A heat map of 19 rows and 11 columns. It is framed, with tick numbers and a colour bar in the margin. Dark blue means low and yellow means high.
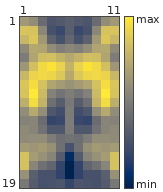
The texture is blotchy. No single row or column stands out from its neighbours. The bottom middle is the ninth with the lowest average. It is mirror symmetric from left to right.
